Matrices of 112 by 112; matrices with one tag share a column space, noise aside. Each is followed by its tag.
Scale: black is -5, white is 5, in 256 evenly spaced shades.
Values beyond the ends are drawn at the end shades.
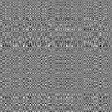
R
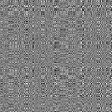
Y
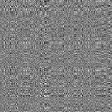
Y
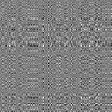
R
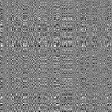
R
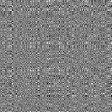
Y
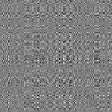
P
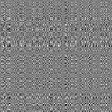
R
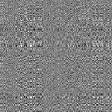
R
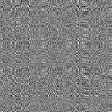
Y
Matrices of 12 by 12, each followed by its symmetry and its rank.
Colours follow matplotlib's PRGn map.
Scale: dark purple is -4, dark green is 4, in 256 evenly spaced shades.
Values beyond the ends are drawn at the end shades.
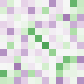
symmetric, full rank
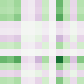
symmetric, rank one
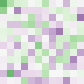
neither, full rank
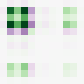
symmetric, rank one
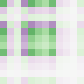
symmetric, rank one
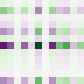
neither, rank one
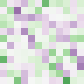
neither, full rank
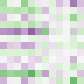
neither, rank two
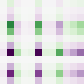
neither, rank one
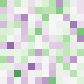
neither, full rank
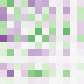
neither, rank two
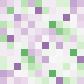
symmetric, full rank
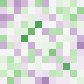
symmetric, full rank
